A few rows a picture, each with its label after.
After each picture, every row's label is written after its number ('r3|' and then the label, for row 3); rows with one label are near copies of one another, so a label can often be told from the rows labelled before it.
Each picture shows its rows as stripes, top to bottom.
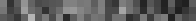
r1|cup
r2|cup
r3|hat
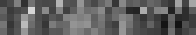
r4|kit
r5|hat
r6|cup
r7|cup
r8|cup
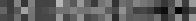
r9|kit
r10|cup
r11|kit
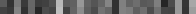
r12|kit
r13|kit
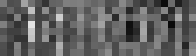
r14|cup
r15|hat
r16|kit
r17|hat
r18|hat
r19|hat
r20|kit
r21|kit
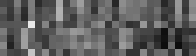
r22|kit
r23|kit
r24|kit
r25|hat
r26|cup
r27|cup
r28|cup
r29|hat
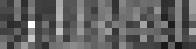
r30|kit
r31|kit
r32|kit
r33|hat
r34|kit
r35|hat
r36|cup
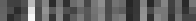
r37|hat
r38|hat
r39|hat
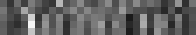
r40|kit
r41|cup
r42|hat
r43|hat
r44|hat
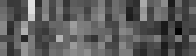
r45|hat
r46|hat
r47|hat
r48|cup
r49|cup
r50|kit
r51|cup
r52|cup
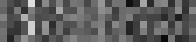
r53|hat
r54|kit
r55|cup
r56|hat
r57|hat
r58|cup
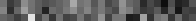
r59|cup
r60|cup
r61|hat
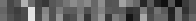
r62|cup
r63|hat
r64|hat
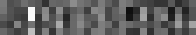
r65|cup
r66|hat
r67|hat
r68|kit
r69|hat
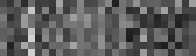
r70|kit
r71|hat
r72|cup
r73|cup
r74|hat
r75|hat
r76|cup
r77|hat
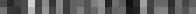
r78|hat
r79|hat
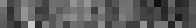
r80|cup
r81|cup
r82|cup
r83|hat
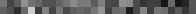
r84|cup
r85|hat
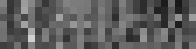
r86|cup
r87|cup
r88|kit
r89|cup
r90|hat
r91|hat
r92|kit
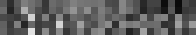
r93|cup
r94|cup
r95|hat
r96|kit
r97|hat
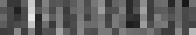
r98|hat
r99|hat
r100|hat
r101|hat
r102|kit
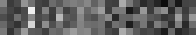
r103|cup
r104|hat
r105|kit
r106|hat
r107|cup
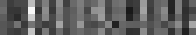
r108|hat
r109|hat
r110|hat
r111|kit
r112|hat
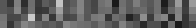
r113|kit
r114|kit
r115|hat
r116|cup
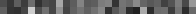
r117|kit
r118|hat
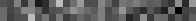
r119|kit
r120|cup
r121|hat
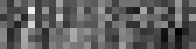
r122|kit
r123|hat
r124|kit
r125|hat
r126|cup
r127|cup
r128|cup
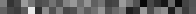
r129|cup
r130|hat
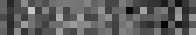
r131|cup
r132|hat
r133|kit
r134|cup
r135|kit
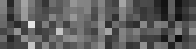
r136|cup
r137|cup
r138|cup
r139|hat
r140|kit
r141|cup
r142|hat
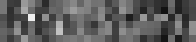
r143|cup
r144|cup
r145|hat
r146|kit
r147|kit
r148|cup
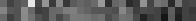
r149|hat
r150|cup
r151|cup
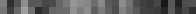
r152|cup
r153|cup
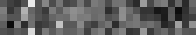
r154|hat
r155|cup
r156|cup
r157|kit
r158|hat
